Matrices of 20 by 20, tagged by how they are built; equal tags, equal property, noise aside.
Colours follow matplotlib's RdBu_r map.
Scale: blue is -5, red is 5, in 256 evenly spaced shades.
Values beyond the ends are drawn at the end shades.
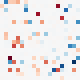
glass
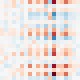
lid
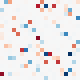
glass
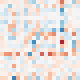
lid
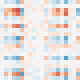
lid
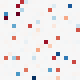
glass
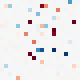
glass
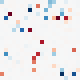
glass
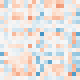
lid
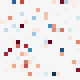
glass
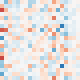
lid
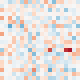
lid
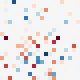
glass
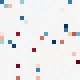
glass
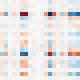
lid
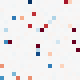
glass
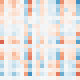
lid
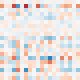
lid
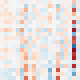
lid
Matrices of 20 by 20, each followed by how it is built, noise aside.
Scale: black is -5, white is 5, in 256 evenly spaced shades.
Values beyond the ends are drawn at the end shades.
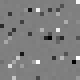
sparse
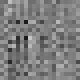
low rank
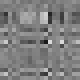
low rank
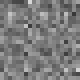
low rank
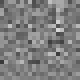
low rank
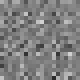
low rank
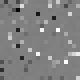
sparse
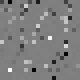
sparse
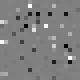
sparse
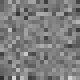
low rank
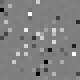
sparse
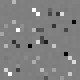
sparse
